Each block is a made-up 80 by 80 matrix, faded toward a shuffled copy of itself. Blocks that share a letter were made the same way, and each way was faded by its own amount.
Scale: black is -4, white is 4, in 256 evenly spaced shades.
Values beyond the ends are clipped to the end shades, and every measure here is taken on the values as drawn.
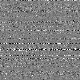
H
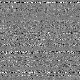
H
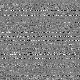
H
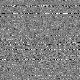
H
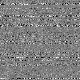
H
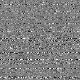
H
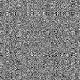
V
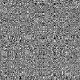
V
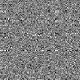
V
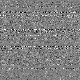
H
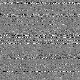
H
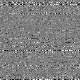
H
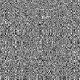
V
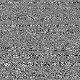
H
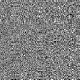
V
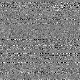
H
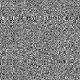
V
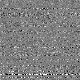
H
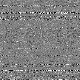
H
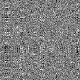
V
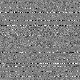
H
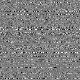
H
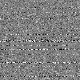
H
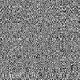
V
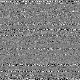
H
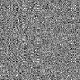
V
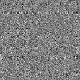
V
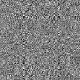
V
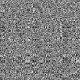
V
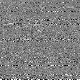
H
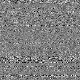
H
